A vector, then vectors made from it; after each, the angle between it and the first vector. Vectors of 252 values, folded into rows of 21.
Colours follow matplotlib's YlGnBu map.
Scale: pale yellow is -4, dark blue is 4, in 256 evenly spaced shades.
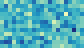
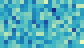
partly aligned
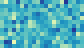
partly aligned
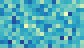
partly aligned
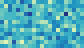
nearly opposite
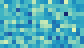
nearly opposite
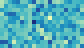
partly aligned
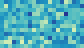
nearly opposite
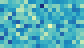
orthogonal
